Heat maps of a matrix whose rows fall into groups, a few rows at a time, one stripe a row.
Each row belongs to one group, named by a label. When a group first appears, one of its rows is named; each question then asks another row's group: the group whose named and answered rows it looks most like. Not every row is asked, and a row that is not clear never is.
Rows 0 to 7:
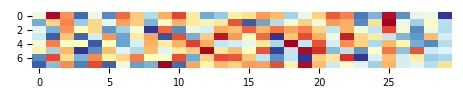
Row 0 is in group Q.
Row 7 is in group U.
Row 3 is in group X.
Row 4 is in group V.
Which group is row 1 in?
Q
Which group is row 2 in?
U
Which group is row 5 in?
X
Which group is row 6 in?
Q
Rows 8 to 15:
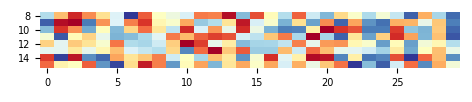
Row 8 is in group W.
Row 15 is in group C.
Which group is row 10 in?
Q
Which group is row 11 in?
U
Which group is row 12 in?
V
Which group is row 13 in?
U
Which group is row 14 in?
X
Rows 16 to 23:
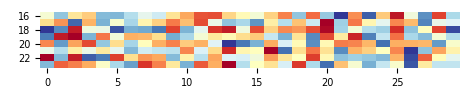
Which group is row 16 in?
U
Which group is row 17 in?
V
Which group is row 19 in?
Q
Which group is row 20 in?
V
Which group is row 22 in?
X
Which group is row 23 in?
W
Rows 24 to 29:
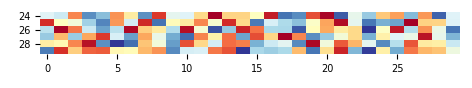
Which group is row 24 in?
X
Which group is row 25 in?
C
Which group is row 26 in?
Q
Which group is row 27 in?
W
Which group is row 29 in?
W
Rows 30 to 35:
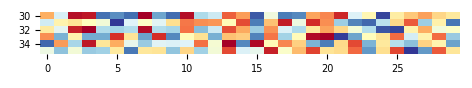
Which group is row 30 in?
C
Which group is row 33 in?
X
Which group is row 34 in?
W
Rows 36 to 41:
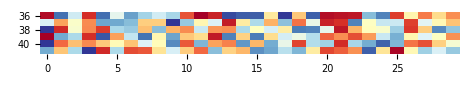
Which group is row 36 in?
V
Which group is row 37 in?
C
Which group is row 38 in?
W
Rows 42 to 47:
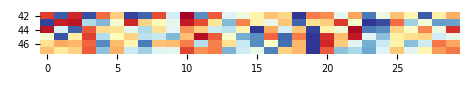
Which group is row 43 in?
Q
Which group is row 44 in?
V
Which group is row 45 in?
V
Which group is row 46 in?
V
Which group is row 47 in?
V
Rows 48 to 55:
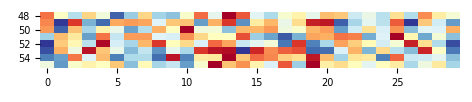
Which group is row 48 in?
C
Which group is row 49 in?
X
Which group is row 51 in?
Q
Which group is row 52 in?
W
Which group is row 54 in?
U
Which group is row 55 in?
U
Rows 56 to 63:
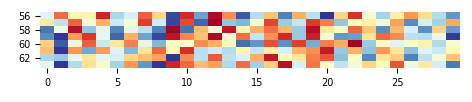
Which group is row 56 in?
W
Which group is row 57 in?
X
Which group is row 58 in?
U
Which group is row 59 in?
U
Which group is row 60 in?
V
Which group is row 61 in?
X
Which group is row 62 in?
X
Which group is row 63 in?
U
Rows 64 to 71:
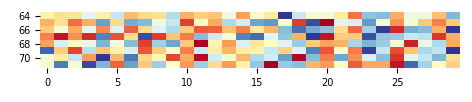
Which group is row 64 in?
Q
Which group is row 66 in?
Q
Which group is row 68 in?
C
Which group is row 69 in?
Q
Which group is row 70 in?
V
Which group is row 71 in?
X
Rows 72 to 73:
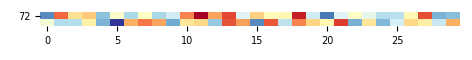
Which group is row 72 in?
W
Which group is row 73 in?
C
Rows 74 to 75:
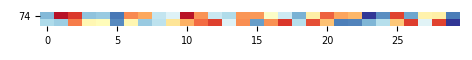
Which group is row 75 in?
U
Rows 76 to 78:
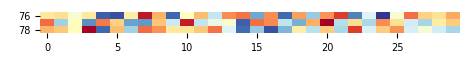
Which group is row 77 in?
X
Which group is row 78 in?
V
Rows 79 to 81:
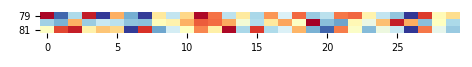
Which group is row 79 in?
V
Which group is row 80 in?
U
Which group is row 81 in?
W
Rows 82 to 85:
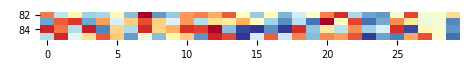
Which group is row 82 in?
C
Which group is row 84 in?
V
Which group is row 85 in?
W
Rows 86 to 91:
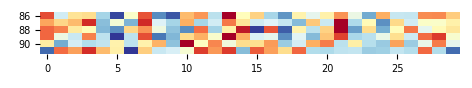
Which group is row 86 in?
C
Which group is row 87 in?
C
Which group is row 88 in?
C
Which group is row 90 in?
X
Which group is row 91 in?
W
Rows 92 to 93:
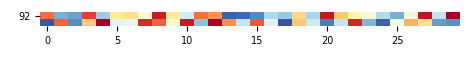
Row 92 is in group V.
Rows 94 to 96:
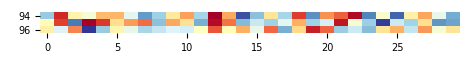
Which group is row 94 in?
W
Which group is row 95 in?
W
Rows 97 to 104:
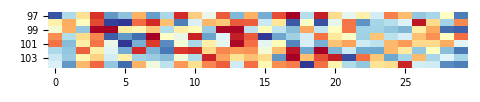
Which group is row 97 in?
U
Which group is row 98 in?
C
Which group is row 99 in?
W
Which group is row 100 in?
C
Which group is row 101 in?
C
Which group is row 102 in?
U
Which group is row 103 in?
U
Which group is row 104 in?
U
